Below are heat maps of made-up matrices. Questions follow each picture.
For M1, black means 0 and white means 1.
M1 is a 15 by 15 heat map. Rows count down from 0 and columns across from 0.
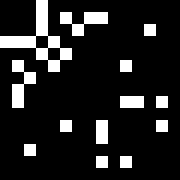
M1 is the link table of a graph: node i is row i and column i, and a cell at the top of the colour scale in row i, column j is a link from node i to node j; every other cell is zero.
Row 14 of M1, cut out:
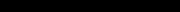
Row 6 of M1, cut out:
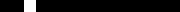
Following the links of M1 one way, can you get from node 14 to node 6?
no
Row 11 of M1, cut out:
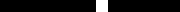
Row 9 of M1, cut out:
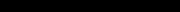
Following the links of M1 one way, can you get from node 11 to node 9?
no
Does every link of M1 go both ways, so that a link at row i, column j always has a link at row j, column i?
yes
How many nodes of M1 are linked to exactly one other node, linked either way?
5
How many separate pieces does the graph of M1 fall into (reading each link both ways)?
3
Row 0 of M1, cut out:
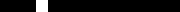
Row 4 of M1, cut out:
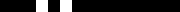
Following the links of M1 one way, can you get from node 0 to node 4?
yes
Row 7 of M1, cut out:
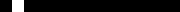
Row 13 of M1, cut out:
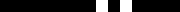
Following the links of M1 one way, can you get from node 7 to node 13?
yes
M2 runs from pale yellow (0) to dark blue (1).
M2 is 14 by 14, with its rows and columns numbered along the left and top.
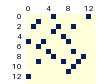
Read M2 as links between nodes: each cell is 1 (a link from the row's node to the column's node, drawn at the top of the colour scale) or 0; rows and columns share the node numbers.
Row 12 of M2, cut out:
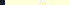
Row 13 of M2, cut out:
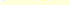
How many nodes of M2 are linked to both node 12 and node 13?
0
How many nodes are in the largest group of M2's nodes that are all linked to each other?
2
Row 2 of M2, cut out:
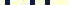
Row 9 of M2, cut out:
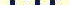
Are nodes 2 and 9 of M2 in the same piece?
yes
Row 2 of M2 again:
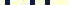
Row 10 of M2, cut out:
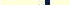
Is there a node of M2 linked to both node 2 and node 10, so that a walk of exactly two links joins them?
yes
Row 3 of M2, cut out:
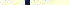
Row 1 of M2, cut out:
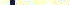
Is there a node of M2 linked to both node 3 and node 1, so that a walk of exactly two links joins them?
no
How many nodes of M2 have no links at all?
1
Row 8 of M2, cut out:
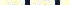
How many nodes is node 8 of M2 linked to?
2
